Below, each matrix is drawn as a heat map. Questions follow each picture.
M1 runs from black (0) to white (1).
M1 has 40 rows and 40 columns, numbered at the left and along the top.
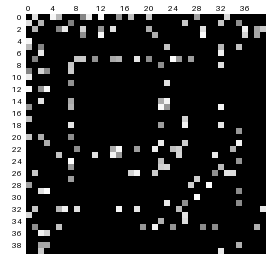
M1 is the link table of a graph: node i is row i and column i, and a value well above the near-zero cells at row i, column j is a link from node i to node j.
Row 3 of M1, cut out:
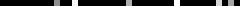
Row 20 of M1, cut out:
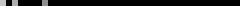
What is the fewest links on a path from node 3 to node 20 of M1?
3
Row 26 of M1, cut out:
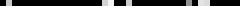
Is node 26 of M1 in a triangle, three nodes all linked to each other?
no
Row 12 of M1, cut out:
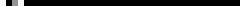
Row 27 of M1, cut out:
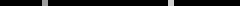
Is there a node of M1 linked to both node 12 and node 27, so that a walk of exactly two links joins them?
no
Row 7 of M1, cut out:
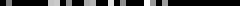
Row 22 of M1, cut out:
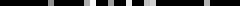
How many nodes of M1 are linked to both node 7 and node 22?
6
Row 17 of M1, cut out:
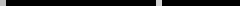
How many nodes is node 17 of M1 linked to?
2
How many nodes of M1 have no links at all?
3
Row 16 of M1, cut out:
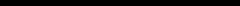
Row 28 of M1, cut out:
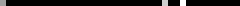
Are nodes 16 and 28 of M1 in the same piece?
no
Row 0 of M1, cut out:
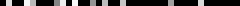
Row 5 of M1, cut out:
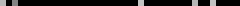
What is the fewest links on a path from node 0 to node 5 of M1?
1
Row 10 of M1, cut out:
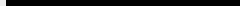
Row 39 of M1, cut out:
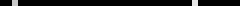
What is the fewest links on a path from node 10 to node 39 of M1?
4
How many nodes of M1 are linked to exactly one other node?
4
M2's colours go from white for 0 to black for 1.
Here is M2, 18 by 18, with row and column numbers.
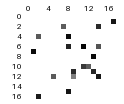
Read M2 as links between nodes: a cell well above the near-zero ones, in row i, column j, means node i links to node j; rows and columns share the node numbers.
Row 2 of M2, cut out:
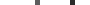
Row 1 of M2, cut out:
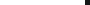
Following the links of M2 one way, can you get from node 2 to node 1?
yes
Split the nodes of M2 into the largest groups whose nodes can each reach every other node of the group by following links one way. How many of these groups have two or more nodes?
0
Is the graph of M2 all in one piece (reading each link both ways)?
no
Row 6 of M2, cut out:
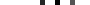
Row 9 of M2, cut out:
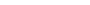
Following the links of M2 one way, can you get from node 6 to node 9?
yes
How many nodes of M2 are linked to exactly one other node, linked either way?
4
